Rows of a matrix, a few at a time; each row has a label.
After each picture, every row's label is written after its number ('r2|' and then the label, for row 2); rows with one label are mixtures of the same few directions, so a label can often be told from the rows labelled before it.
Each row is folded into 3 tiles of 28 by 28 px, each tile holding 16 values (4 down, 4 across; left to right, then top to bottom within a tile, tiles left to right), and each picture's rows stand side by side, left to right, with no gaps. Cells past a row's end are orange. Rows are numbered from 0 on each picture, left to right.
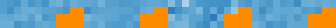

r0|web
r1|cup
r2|cup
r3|web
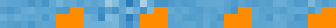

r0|web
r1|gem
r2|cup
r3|gem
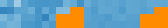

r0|cup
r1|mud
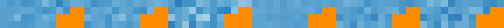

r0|gem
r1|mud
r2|mud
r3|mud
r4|mud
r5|mud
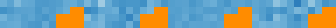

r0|cup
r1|cup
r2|gem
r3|gem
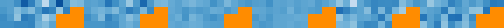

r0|gem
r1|gem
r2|gem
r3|cup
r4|cup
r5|mud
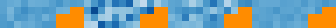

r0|web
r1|web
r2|gem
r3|mud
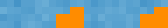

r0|cup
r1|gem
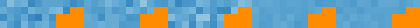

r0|mud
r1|gem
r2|mud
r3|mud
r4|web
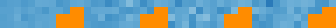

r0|gem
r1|gem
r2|mud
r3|cup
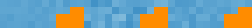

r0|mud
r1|mud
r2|mud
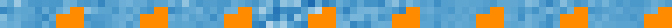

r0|cup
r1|cup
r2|cup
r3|web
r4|web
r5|cup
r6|gem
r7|cup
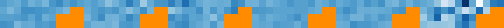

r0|web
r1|gem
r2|cup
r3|cup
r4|web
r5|gem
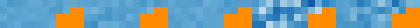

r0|mud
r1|web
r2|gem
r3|web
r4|gem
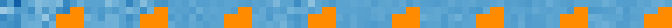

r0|cup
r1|gem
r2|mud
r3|gem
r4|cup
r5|mud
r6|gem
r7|cup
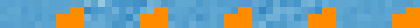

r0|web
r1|cup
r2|mud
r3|web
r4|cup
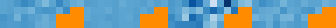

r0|gem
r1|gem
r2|gem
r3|mud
